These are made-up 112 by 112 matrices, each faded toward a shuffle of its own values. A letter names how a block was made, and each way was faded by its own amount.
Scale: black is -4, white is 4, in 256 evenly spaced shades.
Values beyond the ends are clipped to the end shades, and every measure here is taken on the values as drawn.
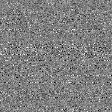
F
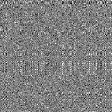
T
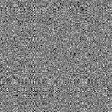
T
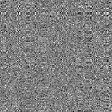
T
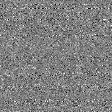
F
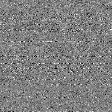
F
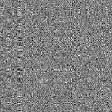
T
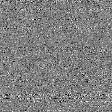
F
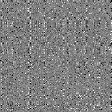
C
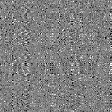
C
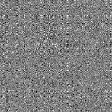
T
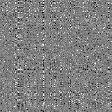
C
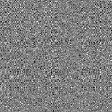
T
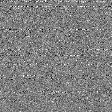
F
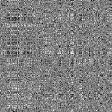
T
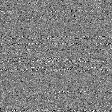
F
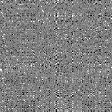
C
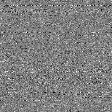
F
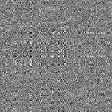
T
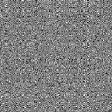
T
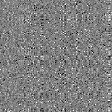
C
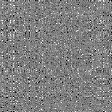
C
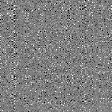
C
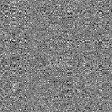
T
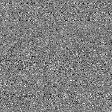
F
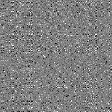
C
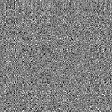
T
